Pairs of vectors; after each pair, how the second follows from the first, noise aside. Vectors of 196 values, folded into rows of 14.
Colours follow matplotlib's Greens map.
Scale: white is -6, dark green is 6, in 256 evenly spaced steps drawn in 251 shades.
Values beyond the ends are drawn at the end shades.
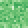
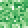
scaled up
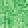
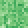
sign-scrambled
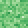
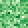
scaled up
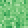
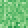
sign-scrambled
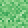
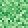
scaled up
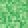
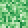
scaled up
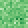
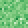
sign-scrambled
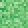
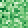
scaled up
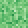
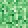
scaled up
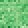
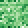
scaled up
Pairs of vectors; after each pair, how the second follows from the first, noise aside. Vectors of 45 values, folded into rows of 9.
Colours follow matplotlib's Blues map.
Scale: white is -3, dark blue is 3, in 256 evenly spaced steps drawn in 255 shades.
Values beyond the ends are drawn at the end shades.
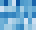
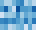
wrapped around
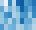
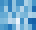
wrapped around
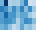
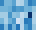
wrapped around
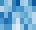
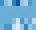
partly zeroed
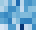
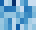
reversed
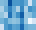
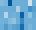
partly zeroed
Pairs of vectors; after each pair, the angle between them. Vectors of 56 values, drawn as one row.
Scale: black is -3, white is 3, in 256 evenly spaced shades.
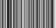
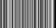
nearly opposite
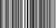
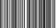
partly aligned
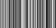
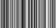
nearly opposite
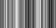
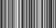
partly aligned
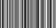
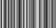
nearly opposite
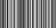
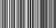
partly aligned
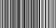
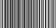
nearly parallel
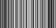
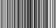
nearly opposite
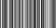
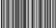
partly opposed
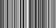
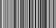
partly aligned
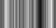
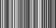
partly opposed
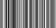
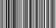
nearly parallel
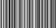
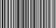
nearly opposite
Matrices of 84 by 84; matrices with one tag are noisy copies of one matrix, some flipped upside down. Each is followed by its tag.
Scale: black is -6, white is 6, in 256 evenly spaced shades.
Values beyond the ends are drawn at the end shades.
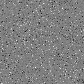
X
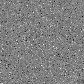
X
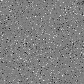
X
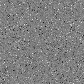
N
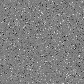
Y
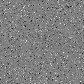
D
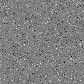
N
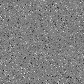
D
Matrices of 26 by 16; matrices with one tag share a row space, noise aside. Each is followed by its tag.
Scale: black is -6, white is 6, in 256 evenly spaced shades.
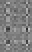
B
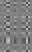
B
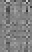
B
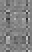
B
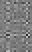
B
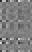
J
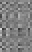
J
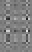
B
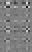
B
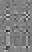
B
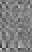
J
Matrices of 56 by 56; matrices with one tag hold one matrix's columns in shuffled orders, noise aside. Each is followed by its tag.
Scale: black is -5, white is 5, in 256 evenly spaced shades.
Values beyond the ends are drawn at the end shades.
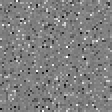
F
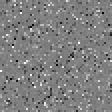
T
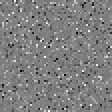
F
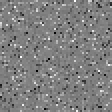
F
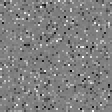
F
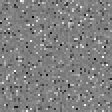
F
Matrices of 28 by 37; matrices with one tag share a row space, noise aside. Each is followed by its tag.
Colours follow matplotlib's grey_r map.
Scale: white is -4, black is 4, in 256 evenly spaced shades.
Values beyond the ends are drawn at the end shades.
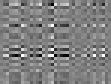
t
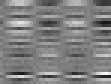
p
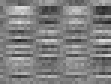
p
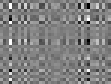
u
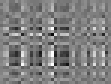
t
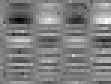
p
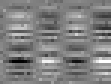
p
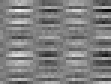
p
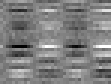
p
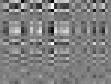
t
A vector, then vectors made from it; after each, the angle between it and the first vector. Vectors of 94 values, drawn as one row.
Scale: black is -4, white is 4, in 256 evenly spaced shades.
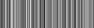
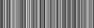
nearly parallel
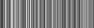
nearly parallel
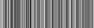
nearly opposite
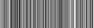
partly opposed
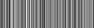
nearly parallel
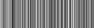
orthogonal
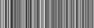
nearly opposite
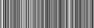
partly opposed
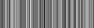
nearly parallel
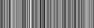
nearly parallel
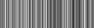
orthogonal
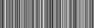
orthogonal
